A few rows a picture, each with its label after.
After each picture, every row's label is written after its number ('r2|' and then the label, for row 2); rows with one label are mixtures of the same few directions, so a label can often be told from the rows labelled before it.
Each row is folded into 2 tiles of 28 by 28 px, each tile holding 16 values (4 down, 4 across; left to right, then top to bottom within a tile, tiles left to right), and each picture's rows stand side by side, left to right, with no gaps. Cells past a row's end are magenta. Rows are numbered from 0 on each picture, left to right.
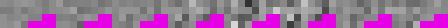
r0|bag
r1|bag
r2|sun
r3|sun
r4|sun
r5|sun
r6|sun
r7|bag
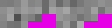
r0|sun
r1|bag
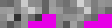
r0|sun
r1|sun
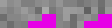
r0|bag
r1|sun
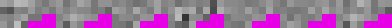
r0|bag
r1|sun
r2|bag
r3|sun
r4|bag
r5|sun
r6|sun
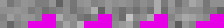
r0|sun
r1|bag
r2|sun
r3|sun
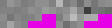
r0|sun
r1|sun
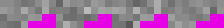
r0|bag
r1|sun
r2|bag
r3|bag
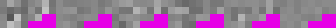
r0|sun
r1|bag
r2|bag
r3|bag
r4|sun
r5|bag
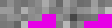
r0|bag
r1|sun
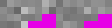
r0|bag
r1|sun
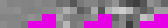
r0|bag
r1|bag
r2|bag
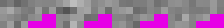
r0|bag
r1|bag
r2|bag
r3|sun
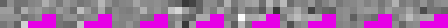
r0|bag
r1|bag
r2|sun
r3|bag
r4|sun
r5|sun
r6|sun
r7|sun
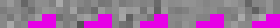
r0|sun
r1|bag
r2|sun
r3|bag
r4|sun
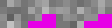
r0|sun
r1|bag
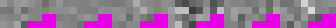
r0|bag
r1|bag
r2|sun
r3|bag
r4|sun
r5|sun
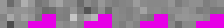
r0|sun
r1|sun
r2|sun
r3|sun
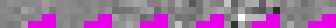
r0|bag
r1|sun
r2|bag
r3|sun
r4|sun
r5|sun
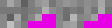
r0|sun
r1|sun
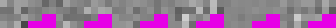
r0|bag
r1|sun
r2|bag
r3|sun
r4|sun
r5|sun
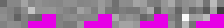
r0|sun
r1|bag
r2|bag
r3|sun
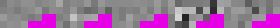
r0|bag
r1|sun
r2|sun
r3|sun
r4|sun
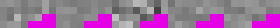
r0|sun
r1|bag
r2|bag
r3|sun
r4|bag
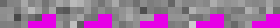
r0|sun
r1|bag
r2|sun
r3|bag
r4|bag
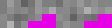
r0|sun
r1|sun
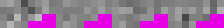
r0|sun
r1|sun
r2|bag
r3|sun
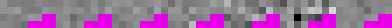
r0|bag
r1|sun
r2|bag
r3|bag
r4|bag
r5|sun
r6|sun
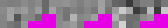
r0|sun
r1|sun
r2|bag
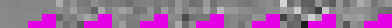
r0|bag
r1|bag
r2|bag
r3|sun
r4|bag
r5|bag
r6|sun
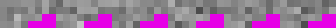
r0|sun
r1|bag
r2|bag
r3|sun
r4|bag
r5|bag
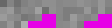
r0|bag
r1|sun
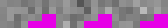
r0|sun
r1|sun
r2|sun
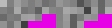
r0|bag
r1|sun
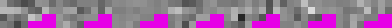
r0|bag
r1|bag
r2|bag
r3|bag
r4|sun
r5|sun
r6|sun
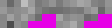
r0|sun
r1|bag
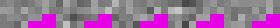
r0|bag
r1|sun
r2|bag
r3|bag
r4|sun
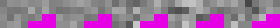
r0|sun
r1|bag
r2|bag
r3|bag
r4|sun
